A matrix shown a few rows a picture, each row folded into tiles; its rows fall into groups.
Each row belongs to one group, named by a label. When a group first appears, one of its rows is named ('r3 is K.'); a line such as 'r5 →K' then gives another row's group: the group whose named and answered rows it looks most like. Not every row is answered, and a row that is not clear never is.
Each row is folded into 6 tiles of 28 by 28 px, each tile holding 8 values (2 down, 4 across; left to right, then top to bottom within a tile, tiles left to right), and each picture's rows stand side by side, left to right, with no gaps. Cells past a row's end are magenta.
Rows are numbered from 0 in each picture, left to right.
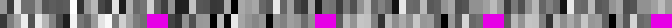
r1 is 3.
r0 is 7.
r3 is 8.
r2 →8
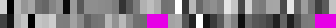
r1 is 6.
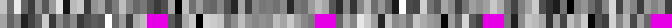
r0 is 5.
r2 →8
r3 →3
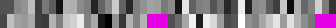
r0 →8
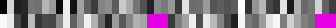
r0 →6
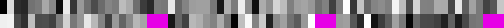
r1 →3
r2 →6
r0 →6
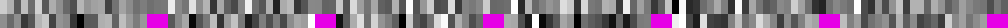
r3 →6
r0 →5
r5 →5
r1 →5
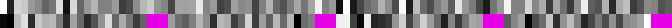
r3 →5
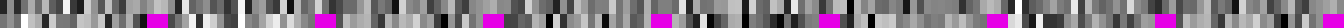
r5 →7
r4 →6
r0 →8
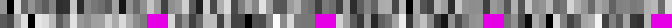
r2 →6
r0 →7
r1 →5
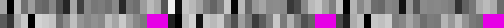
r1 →7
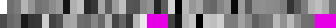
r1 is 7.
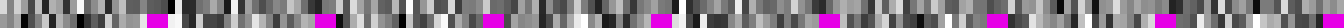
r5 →5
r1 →6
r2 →7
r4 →6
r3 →8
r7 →8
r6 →3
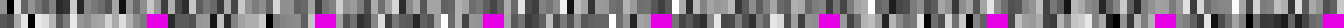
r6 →8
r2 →5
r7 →6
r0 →7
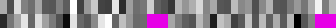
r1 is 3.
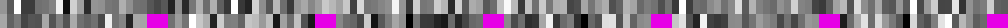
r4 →6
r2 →6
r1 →8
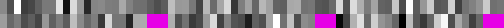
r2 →7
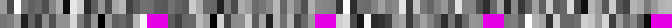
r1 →3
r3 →8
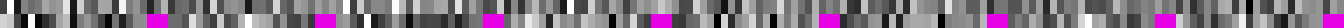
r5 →3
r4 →3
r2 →6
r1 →8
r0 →6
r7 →6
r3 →8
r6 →8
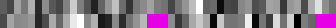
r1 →3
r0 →8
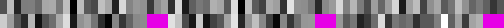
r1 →6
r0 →6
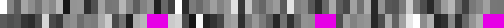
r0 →5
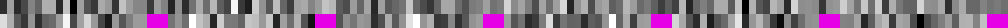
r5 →5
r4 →6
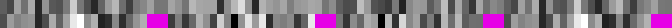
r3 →8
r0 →8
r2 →3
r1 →3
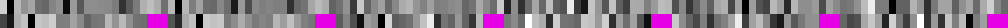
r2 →3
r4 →6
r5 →3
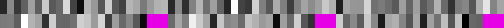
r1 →8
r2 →3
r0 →8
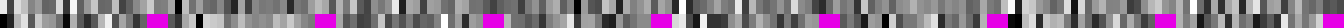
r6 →7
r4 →6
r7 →5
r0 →7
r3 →6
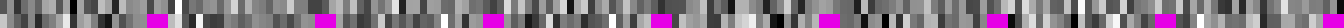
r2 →5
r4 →8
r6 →7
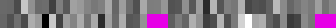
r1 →8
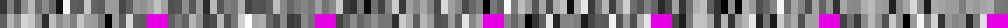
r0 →8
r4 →3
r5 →3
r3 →5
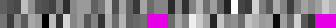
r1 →8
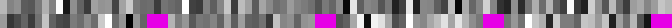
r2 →7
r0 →5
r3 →8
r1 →5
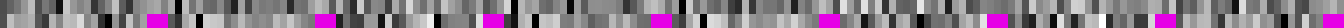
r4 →7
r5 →5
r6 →3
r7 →8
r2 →3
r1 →7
